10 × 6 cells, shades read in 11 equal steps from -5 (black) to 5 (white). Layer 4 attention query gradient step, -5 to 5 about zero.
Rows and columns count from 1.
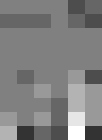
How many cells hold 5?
1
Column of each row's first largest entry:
1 4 1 1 1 5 5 5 5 5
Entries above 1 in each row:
0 0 0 0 0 0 1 1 1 2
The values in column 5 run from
-2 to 5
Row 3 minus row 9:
-1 0 -1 1 -4 -1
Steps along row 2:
same same up down down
